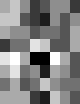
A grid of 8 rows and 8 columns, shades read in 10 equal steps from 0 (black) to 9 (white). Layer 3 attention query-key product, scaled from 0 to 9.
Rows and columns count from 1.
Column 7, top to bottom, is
5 3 3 3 6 5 4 5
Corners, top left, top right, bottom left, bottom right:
6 2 6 3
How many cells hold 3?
11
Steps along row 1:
up down down up up same down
